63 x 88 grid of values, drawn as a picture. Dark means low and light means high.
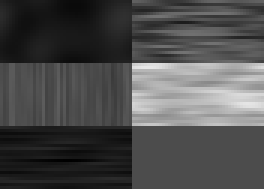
It is made of 3 by 2 panels. Panel 1,1: very low, smooth, faint in contrast. Panel 1,2: low, streaked across. Panel 2,1: low, streaked downward, faint in contrast. Panel 2,2: high, streaked across. Panel 3,1: very low, streaked across, faint in contrast. Panel 3,2: low, flat.
